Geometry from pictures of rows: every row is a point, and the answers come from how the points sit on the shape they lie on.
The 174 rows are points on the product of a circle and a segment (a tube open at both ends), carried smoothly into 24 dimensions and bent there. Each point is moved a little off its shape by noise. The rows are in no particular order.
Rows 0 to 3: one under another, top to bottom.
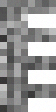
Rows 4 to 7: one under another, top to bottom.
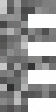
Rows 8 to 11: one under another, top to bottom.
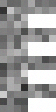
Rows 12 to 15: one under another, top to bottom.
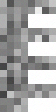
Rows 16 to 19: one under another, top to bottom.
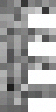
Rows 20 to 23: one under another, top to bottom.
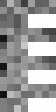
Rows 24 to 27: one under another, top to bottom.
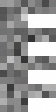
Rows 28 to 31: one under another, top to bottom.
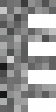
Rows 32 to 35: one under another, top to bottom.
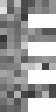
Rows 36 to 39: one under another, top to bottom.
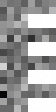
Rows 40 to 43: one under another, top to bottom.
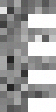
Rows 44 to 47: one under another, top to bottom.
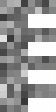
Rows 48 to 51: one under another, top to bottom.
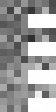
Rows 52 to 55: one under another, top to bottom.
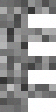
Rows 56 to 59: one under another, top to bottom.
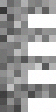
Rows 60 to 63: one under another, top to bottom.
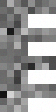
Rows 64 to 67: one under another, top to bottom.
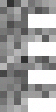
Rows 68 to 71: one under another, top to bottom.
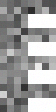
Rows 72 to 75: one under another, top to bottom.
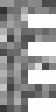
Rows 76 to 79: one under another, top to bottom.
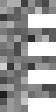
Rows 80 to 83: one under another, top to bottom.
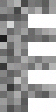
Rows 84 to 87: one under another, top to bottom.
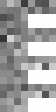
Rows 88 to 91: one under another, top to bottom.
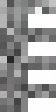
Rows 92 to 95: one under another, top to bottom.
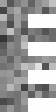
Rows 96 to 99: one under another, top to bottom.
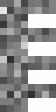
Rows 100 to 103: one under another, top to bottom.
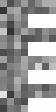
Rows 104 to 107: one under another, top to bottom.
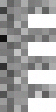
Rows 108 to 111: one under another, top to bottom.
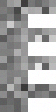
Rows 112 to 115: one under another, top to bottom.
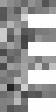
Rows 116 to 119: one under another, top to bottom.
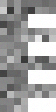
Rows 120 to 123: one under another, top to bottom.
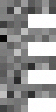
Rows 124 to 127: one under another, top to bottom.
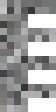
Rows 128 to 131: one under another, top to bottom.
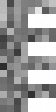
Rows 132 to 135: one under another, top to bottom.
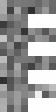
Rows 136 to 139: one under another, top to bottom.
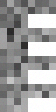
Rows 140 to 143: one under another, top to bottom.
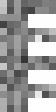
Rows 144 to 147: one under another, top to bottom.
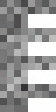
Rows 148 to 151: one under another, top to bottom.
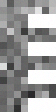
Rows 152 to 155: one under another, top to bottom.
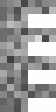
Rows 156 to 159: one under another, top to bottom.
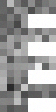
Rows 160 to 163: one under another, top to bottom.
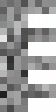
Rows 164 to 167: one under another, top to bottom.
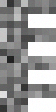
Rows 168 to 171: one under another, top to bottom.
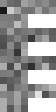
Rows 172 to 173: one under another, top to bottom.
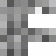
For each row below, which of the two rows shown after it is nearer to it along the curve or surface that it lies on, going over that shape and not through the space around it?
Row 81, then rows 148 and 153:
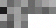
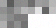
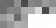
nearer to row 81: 148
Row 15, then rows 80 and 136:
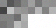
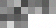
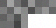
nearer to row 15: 80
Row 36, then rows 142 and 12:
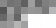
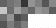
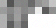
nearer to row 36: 12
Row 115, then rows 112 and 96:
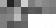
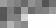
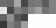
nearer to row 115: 96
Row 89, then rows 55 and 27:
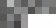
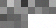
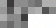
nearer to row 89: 55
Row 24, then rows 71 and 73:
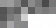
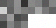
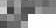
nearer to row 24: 71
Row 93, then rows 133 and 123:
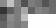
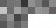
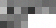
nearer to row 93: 133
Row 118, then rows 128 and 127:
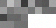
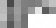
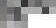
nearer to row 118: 127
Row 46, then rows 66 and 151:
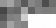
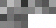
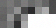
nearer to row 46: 66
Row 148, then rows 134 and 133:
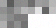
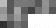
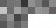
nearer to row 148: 134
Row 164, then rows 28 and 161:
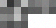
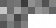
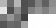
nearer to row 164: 161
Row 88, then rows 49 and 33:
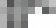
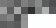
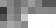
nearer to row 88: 33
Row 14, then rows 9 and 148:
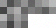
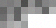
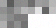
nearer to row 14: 148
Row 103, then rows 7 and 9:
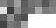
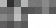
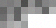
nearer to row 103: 7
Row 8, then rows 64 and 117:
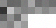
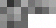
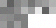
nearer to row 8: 117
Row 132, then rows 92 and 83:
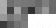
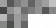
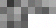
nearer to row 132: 83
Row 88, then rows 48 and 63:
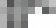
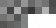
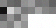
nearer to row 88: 63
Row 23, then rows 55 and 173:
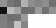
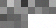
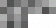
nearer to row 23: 173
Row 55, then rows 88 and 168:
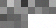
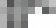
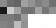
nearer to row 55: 168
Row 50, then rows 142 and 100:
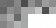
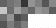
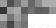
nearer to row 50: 100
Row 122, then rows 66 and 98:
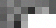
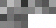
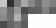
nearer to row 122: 66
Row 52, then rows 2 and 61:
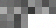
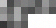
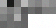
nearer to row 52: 2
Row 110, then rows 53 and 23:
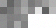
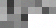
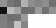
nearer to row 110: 23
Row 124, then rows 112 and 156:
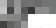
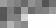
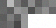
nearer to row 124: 156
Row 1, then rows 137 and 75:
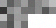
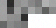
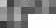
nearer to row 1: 137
